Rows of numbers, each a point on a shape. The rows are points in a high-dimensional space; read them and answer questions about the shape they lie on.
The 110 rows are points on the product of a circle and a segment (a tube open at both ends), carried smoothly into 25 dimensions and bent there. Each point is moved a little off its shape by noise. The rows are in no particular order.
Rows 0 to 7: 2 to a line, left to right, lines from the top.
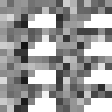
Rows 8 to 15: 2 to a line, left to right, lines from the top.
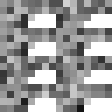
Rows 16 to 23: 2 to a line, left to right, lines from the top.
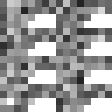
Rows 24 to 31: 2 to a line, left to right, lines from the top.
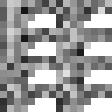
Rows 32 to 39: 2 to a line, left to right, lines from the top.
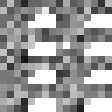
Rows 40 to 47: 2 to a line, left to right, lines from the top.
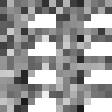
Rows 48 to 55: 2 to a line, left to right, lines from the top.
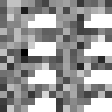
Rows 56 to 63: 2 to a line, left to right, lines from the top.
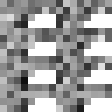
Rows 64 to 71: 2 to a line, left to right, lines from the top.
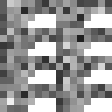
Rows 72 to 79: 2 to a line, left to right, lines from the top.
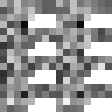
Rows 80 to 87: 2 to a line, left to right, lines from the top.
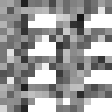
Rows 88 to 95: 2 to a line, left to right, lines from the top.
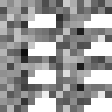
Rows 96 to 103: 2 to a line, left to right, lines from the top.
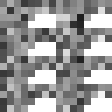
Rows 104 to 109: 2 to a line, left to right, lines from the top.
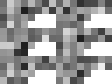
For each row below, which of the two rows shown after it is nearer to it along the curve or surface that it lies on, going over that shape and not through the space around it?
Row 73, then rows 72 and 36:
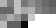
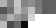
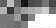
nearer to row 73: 72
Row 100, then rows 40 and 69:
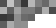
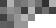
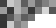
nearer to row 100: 69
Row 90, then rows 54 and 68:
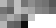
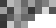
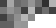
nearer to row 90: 68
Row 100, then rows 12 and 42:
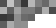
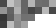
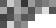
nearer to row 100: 42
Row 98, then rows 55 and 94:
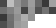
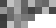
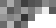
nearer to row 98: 55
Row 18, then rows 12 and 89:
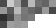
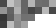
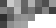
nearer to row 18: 89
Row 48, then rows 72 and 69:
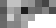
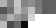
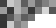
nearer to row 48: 69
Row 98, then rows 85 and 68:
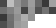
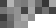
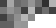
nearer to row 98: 85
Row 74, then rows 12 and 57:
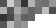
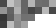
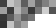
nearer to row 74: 57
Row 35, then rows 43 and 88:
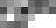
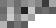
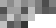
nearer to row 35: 43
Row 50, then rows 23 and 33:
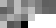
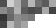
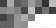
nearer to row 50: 33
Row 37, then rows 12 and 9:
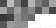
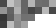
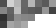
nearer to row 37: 9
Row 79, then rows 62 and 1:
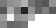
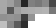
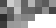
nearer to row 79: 1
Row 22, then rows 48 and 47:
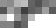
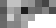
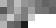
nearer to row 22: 48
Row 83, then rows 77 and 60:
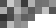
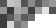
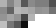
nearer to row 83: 77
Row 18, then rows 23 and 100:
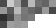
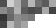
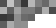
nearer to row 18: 100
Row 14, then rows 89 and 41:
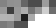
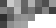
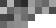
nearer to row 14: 41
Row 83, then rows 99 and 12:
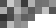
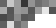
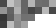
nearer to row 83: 99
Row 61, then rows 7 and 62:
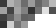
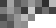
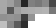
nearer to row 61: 7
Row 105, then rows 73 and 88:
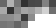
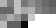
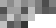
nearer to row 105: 73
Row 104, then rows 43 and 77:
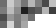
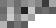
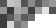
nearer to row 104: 77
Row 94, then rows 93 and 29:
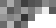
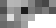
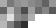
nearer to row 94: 29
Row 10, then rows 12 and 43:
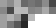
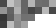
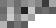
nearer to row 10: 43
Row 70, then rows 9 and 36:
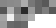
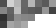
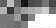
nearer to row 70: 9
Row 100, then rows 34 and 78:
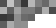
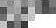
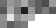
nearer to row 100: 78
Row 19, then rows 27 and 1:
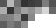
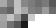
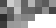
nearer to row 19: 27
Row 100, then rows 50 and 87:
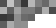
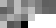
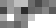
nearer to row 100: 87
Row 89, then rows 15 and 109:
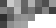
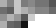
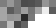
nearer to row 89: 109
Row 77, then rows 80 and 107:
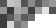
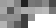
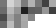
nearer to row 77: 107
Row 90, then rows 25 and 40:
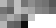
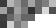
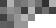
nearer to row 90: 40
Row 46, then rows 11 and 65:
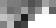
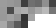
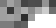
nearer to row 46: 65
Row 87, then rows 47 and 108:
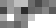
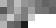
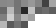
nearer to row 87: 108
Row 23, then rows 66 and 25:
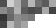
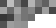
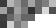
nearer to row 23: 25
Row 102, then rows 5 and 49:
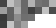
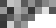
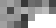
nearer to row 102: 5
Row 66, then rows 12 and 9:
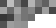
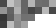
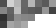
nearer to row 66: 9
